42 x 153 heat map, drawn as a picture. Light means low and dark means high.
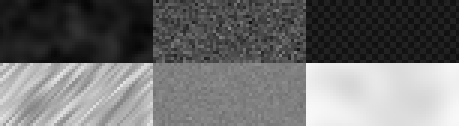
The table splits into 2 rows of 3 panels. Panel 1,1: very high, blotchy, faint in contrast. Panel 1,2: high, fine-grained. Panel 1,3: very high, checkered, faint in contrast. Panel 2,1: low, slanting up to the right. Panel 2,2: middling, fine-grained, faint in contrast. Panel 2,3: very low, smooth, faint in contrast.
